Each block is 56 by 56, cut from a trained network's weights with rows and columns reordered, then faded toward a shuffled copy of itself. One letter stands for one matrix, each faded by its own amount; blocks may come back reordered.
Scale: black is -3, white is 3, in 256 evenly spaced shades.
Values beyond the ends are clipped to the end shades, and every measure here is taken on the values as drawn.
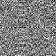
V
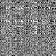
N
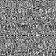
V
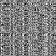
N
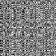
N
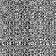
N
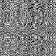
N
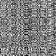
N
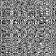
N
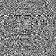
V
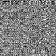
V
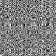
N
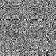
V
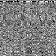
V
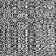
N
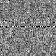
V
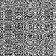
N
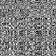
N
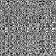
N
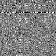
V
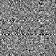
V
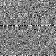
V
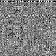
V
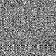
V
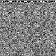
V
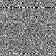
V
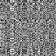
N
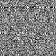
V
